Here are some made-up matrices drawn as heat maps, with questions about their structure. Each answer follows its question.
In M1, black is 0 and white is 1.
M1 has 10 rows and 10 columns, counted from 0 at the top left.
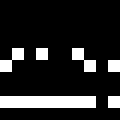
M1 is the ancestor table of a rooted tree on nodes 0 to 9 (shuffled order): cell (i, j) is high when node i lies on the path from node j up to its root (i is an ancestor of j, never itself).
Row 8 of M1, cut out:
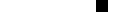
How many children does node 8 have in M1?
3
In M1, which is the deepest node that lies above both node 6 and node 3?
4
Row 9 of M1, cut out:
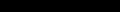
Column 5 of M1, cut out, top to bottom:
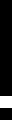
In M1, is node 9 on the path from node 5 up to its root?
no
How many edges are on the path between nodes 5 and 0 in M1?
1
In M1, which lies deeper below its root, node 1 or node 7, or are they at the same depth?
the same depth
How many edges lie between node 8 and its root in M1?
0
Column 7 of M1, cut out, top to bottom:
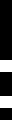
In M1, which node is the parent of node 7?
5
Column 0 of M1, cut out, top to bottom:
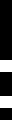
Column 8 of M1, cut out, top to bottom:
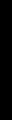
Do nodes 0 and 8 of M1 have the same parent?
no
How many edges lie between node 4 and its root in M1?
1
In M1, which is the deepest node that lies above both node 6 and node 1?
4
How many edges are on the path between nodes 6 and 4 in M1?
1
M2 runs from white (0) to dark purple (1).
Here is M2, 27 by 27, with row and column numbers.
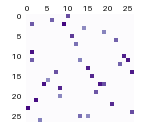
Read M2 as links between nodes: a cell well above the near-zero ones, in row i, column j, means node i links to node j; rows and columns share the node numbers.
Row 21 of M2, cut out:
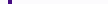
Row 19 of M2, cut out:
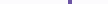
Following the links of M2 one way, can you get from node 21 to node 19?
no
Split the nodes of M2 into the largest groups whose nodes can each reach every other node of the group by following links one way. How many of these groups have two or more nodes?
4
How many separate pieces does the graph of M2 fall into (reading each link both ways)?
3
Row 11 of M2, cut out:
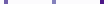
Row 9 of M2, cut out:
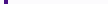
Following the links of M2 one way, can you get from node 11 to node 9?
yes
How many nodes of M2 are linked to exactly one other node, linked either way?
1
